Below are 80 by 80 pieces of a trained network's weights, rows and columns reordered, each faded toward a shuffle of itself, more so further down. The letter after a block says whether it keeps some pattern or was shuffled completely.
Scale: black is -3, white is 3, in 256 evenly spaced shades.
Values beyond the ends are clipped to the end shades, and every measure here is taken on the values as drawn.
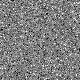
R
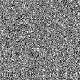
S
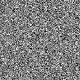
S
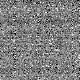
S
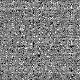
S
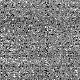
S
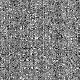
S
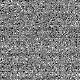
S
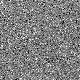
R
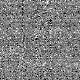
S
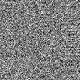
S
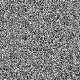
S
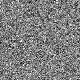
S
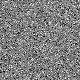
R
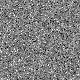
R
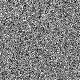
R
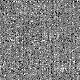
S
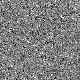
R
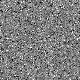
R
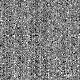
S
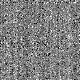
S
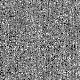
S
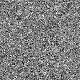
S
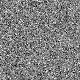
R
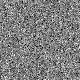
R
